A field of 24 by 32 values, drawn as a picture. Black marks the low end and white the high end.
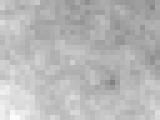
No row or column stands out. The halves do not mirror each other. The ninth with the highest average is the bottom left. Overall the values sit about 70% of the way up the scale. The field climbs toward the bottom left. The field is mottled with small blotches.
